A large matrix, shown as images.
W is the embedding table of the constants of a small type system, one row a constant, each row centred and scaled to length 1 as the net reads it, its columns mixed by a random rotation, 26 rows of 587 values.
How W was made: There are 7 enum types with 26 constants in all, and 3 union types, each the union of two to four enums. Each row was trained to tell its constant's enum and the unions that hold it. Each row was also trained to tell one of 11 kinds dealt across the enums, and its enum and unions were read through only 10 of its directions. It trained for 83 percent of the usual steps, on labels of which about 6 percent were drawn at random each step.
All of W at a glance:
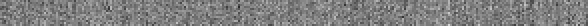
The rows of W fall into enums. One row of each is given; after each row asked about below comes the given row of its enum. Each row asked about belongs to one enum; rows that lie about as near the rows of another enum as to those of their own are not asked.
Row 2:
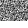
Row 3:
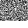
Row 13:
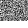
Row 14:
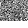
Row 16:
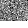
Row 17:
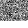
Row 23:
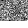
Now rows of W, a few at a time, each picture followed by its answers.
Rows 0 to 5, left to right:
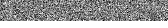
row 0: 2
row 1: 17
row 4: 17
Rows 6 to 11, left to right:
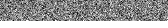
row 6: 17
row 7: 2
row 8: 2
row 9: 23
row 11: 16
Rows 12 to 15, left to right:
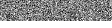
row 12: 17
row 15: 23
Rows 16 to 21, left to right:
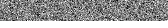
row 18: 16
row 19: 23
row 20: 2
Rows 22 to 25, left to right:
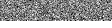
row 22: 16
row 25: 3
